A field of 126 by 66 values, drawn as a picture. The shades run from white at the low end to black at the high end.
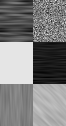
The table splits into 3 rows of 2 panels. Panel 1,1: high, streaked across. Panel 1,2: middling, fine-grained, strong in contrast. Panel 2,1: very low, flat. Panel 2,2: very high, streaked across, faint in contrast. Panel 3,1: middling, streaked downward, faint in contrast. Panel 3,2: low, slanting down to the right, faint in contrast.
